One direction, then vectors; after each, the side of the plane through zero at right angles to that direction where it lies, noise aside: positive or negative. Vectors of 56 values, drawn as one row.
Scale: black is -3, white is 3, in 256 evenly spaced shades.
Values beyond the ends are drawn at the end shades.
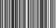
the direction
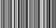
negative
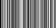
positive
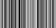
positive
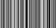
negative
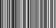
positive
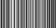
negative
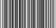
positive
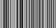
negative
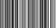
positive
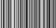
negative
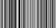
positive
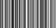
positive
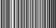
negative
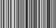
negative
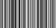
positive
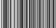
negative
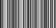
positive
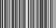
positive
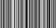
negative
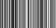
positive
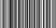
negative
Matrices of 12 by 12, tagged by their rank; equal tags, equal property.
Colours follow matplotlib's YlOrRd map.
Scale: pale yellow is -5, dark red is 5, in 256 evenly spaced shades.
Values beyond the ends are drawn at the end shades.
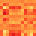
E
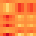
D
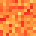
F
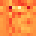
E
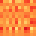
E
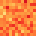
F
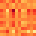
E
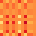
D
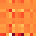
D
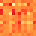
E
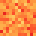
F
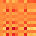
D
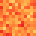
F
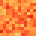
F
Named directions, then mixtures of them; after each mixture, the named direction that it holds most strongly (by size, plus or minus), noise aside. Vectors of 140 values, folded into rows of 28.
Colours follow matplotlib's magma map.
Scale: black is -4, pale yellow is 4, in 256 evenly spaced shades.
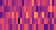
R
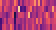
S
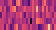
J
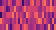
R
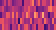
R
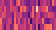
J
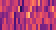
S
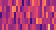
J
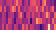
J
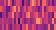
R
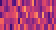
R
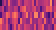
R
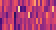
S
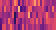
S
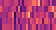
S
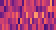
R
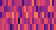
R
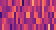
R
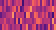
R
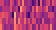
S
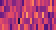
R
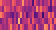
R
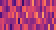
R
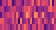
R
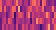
S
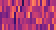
S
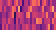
S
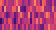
S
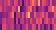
S
